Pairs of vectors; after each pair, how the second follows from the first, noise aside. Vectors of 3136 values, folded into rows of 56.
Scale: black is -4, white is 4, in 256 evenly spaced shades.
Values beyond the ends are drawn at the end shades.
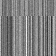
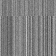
shrunk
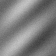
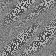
sign-scrambled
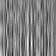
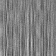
shrunk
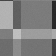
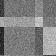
reversed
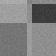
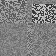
sign-scrambled
